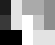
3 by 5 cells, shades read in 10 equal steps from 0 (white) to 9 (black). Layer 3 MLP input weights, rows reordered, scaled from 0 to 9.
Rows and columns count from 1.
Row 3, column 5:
1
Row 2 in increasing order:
0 1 2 4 7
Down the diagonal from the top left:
8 1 0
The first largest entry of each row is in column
1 1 1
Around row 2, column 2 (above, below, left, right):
1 9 7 0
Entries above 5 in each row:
1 1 2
